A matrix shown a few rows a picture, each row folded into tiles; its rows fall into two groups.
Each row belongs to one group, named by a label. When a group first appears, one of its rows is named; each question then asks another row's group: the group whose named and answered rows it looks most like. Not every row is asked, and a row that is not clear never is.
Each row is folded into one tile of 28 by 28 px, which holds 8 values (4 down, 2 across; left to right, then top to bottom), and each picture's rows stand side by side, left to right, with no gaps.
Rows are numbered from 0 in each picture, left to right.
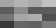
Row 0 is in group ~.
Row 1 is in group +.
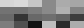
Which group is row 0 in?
+
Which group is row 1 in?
~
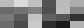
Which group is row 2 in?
~
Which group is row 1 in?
+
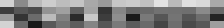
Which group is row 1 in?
~
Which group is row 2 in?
+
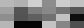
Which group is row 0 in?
+
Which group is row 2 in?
+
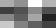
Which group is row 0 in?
+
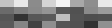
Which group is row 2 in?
+
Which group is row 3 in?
~
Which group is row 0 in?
~
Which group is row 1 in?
~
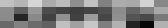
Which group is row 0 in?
+
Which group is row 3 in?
+
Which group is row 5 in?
~
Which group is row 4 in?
+
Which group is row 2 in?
+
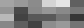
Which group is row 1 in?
~
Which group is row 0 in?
+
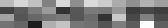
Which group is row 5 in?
+
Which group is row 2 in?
+
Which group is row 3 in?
+
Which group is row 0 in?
+
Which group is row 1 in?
~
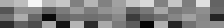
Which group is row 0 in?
~
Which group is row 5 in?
~
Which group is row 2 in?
~
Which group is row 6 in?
~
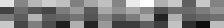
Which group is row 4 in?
~
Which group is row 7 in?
~
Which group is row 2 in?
~
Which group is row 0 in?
+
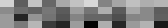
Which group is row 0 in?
+
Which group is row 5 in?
+
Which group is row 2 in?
~
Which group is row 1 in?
+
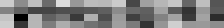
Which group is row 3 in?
+
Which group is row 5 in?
~
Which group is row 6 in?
+
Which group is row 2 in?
+
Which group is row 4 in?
+
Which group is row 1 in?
+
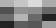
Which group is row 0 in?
~
